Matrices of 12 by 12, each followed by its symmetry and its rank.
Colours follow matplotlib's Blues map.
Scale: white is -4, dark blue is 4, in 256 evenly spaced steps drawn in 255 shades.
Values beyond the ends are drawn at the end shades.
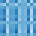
neither, rank one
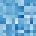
antisymmetric, rank two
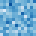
antisymmetric, full rank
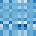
neither, rank one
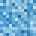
antisymmetric, full rank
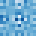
antisymmetric, rank two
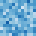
antisymmetric, full rank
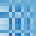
neither, rank one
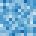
antisymmetric, full rank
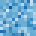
antisymmetric, full rank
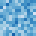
antisymmetric, full rank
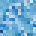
antisymmetric, full rank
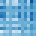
antisymmetric, rank two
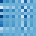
neither, rank one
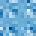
antisymmetric, rank two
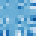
antisymmetric, rank two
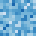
antisymmetric, full rank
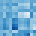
antisymmetric, rank two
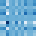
neither, rank one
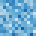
antisymmetric, full rank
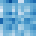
antisymmetric, rank two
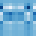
neither, rank one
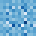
antisymmetric, rank two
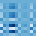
neither, rank one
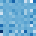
antisymmetric, rank two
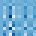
neither, rank one
